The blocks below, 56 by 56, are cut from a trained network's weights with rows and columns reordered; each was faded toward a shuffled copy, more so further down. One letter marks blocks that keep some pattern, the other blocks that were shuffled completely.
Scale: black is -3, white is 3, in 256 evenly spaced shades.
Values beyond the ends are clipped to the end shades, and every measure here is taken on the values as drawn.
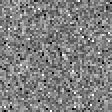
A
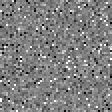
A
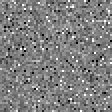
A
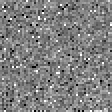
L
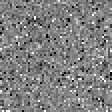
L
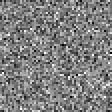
L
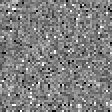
L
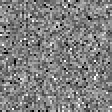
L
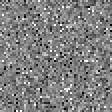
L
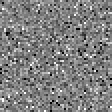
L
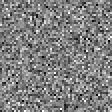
A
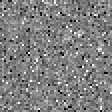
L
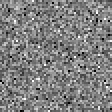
A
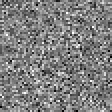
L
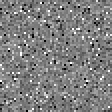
A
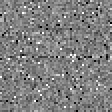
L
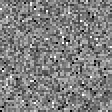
A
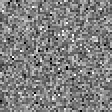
A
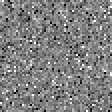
A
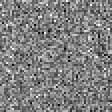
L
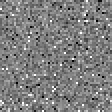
A
